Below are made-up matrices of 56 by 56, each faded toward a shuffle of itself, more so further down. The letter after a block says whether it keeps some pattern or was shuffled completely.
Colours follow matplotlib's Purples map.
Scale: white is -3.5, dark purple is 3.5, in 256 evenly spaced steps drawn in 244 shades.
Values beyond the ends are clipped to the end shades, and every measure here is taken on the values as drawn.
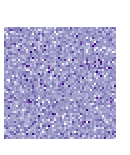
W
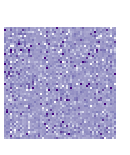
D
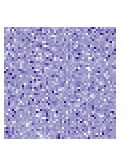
D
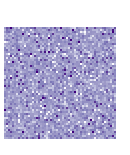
W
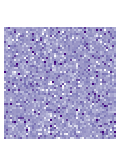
W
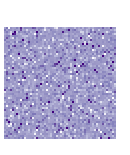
W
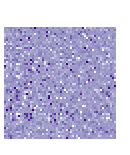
D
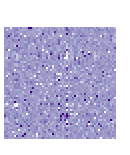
D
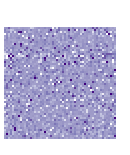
D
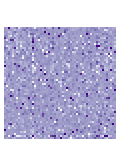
D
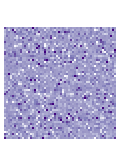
D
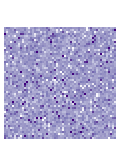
W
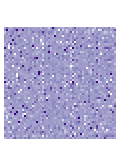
D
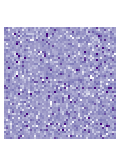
W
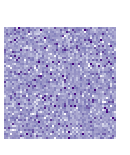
W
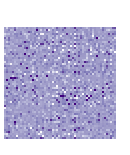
D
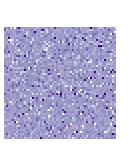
W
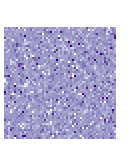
W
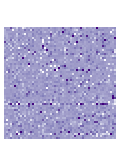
D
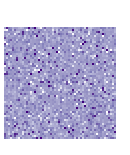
W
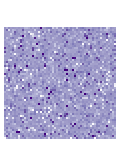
W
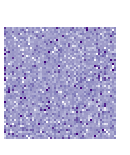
D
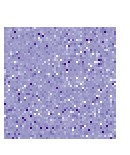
W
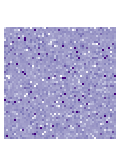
W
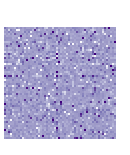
D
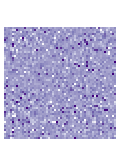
D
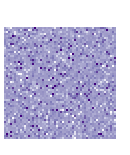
W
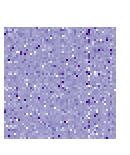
D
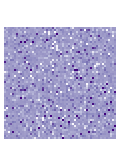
W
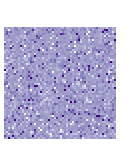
W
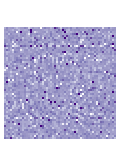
D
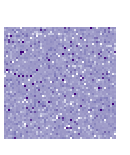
W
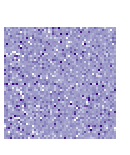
D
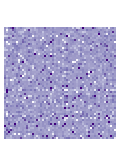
D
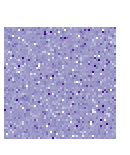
W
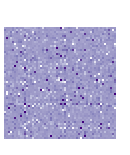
D
